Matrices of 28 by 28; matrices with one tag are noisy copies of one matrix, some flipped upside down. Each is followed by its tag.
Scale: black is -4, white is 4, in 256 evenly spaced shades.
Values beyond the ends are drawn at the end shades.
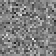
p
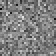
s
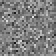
p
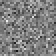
p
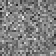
s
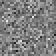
p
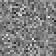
p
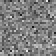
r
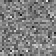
r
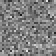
r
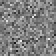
p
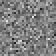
p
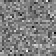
r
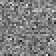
r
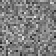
s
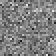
r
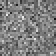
s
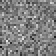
s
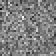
s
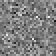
p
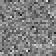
r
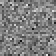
r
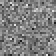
r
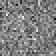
s
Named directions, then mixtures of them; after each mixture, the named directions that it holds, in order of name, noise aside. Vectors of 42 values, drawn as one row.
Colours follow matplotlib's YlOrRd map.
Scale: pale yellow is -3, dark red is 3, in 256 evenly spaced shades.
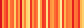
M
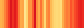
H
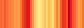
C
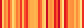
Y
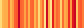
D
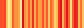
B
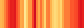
H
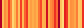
Y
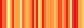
B, M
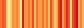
B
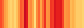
H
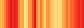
H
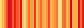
B, H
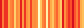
C, M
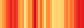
H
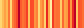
D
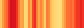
H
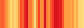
H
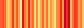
B, C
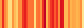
H, Y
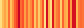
D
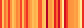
Y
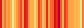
H, Y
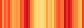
C, Y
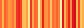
D, M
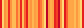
Y
